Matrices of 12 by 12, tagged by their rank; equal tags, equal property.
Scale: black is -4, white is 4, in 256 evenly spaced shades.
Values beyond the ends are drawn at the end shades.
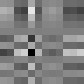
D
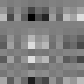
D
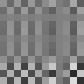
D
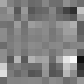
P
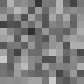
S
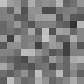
S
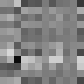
P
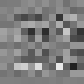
P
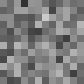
S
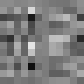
P
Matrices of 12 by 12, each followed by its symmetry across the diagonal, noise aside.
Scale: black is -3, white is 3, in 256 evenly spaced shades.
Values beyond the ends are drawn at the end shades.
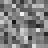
antisymmetric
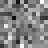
neither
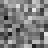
antisymmetric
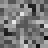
symmetric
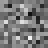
neither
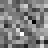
antisymmetric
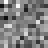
antisymmetric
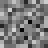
symmetric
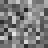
neither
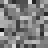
antisymmetric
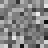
symmetric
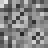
symmetric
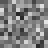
neither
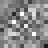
symmetric
